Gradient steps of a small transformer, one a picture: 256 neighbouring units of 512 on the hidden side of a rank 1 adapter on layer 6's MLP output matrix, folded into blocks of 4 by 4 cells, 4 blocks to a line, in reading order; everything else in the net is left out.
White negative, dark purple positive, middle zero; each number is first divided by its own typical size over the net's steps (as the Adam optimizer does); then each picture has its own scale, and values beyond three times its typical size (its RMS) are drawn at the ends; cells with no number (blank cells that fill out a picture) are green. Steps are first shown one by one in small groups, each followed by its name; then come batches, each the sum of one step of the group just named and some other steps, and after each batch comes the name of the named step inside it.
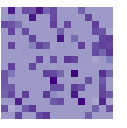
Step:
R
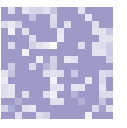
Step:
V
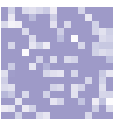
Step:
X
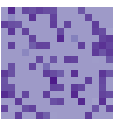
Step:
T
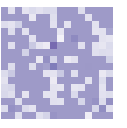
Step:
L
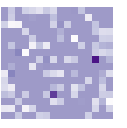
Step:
X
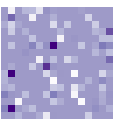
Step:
L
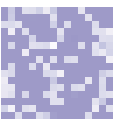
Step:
L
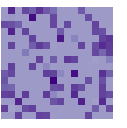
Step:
R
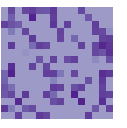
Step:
R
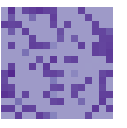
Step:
R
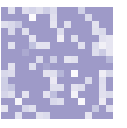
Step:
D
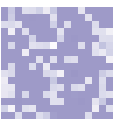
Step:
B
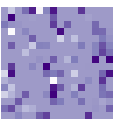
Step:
D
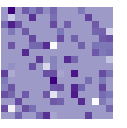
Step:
B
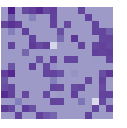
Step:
B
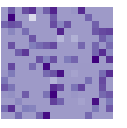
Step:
D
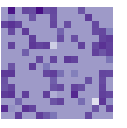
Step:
B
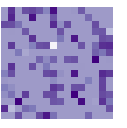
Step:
B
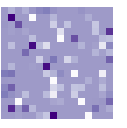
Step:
D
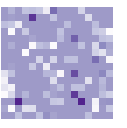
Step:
B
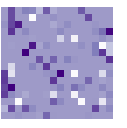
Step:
D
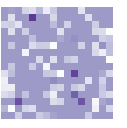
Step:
B
